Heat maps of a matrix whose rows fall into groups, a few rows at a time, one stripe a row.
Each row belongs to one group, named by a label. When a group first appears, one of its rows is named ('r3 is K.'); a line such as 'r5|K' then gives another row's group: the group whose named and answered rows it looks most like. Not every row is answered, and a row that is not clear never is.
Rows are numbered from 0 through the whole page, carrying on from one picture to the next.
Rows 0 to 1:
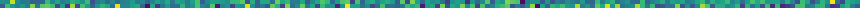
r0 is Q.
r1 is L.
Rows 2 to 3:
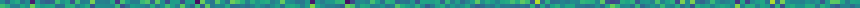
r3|L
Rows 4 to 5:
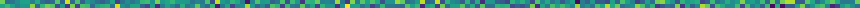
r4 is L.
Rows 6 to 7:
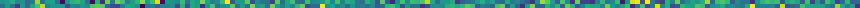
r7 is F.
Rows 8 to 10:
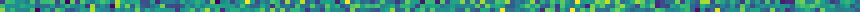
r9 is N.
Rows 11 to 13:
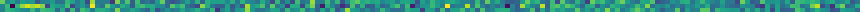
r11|N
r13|L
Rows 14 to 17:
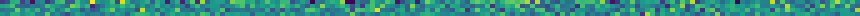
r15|Q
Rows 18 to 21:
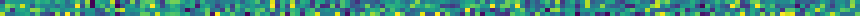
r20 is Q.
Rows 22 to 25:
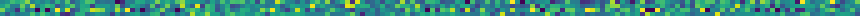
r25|F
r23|L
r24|F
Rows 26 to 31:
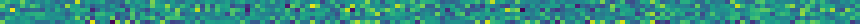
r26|N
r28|Q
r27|L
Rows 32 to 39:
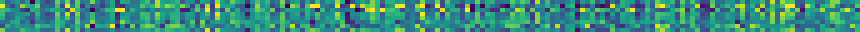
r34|Q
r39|L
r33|L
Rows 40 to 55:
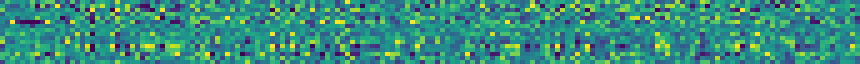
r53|Q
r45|Q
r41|F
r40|L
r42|N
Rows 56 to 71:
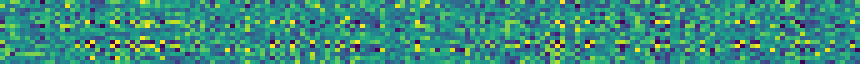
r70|N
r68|F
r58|Q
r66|N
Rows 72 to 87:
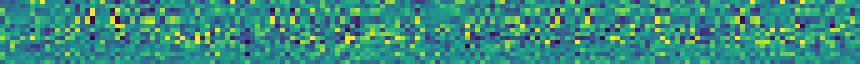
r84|Q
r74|N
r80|Q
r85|L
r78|Q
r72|F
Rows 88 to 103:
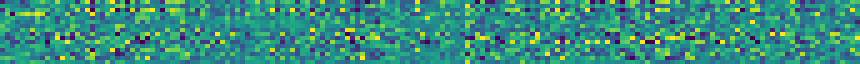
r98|F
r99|Q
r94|Q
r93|F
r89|Q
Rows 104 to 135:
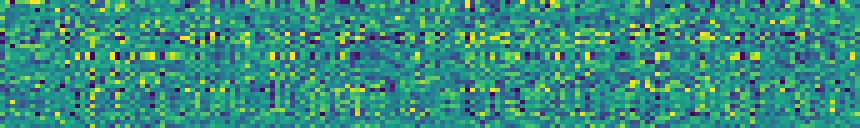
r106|F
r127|N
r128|N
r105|Q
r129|Q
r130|N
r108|L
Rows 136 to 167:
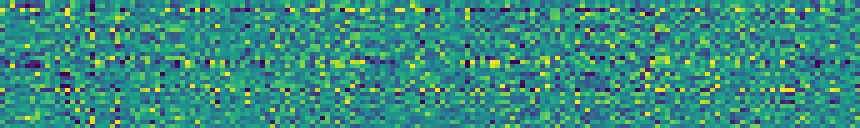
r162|L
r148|L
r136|Q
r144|N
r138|L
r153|F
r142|L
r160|L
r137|Q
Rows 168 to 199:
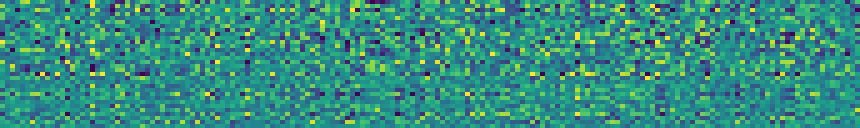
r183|L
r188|L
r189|N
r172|L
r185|Q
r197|L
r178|F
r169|N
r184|Q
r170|F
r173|N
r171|N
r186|F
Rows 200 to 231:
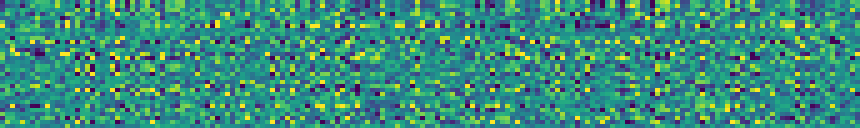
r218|N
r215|L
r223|F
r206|L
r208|L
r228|F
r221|Q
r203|F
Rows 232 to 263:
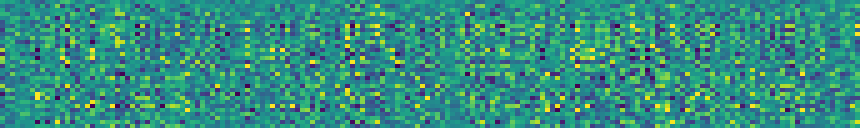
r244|F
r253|L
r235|Q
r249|F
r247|L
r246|F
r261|L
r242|Q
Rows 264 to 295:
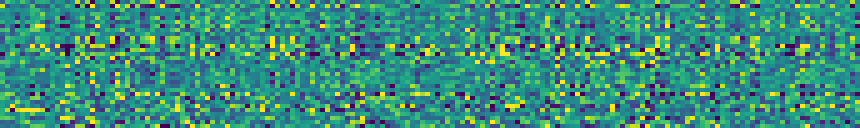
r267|F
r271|Q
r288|Q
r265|N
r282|N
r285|F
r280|F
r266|Q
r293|F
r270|F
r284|N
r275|F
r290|Q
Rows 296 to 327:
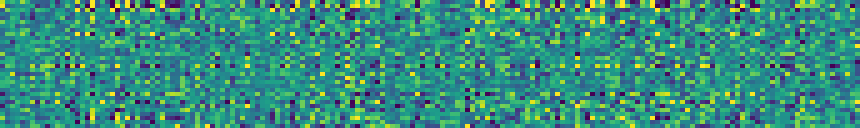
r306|Q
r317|L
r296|N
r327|Q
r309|L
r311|F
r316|F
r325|N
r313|F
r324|N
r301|N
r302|Q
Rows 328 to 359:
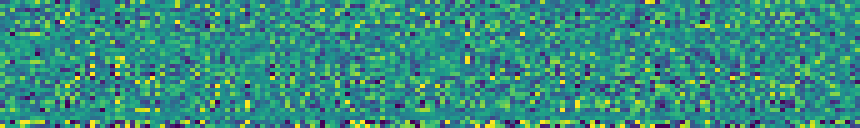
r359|N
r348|F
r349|L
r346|N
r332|F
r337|F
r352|Q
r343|Q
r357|Q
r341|F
